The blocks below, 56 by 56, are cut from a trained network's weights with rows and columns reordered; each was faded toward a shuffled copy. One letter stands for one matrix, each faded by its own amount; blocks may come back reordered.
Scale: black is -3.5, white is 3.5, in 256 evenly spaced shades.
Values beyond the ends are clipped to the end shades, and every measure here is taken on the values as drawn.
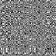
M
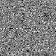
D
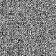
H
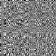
M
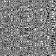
M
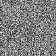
H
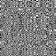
M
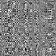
M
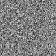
H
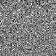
D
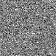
D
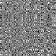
M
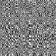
M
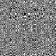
M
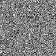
D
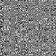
M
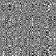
M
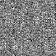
D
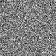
H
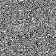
D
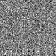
D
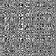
M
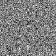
H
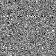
D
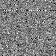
D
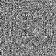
H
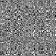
M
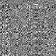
M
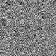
H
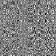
M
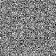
H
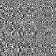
M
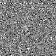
D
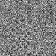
H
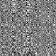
M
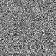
H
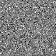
D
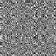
M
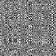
M
